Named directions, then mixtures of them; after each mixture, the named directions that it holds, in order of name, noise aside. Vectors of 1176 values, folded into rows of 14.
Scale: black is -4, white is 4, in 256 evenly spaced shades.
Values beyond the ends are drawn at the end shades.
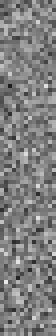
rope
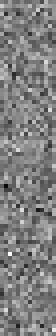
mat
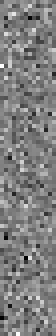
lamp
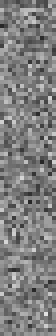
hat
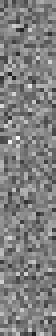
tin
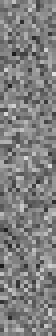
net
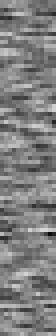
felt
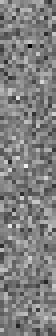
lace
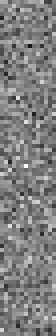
lace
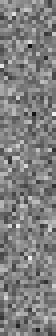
lace, lamp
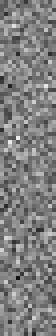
rope, tin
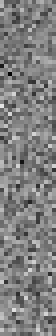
lamp, rope, tin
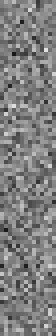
net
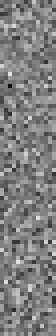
rope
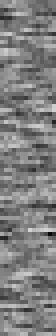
felt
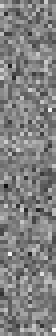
mat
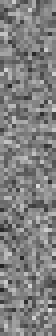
felt, net, rope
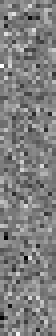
lamp
